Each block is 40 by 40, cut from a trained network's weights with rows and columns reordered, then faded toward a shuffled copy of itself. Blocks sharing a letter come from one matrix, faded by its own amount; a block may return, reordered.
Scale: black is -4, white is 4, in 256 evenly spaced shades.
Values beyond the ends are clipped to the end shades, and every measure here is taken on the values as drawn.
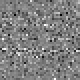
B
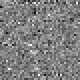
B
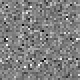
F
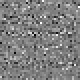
B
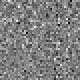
F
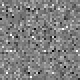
F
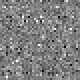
F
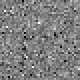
F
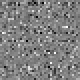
B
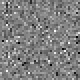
F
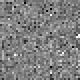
F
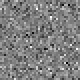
B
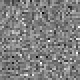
B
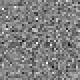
B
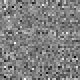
B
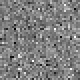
F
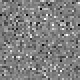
B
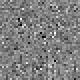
F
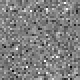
F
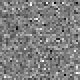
F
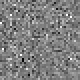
F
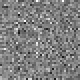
B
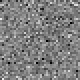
B
